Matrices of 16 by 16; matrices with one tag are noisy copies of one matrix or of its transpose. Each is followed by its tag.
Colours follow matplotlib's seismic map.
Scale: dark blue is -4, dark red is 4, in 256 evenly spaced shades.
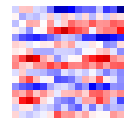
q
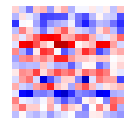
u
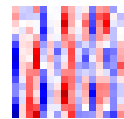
q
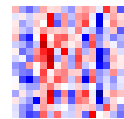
u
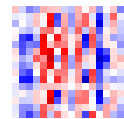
u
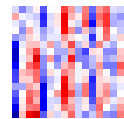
q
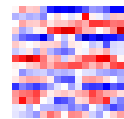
q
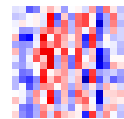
u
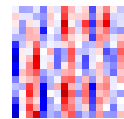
q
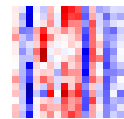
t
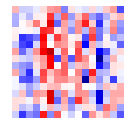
u
